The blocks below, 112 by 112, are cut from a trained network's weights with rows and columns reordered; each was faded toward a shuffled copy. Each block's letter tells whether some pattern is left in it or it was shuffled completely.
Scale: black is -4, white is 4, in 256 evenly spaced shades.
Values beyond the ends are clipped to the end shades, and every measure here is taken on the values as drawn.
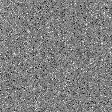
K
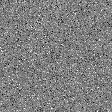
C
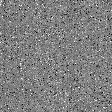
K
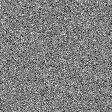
C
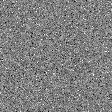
C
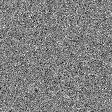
C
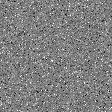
C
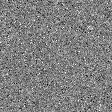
C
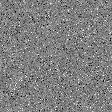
C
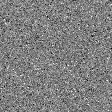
C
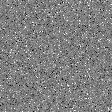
C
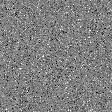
C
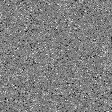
C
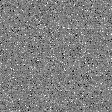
K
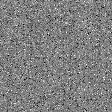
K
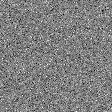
C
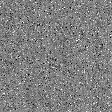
K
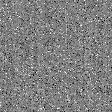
K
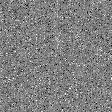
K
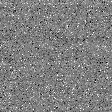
K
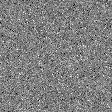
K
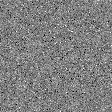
C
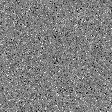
C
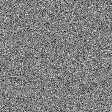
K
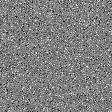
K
